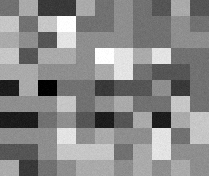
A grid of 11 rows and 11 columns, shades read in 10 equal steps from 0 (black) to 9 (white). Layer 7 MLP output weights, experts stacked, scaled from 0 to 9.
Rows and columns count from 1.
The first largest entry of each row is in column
2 4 4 6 7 2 4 11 4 9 1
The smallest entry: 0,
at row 6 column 3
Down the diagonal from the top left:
4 4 3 6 5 2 6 6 8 5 5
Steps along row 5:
same down same same up up down down same up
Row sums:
45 57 55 66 55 34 56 38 63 60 56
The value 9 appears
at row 2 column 4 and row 4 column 6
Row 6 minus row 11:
-5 4 -4 -1 -2 -4 -2 -3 0 -4 -1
